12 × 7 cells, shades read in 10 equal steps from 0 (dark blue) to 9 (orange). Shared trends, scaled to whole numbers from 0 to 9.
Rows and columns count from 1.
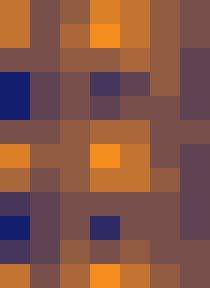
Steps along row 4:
up up down up up down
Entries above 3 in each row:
7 7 6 2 3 7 6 6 4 3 5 7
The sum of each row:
40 42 32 20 21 33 41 37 24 19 27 42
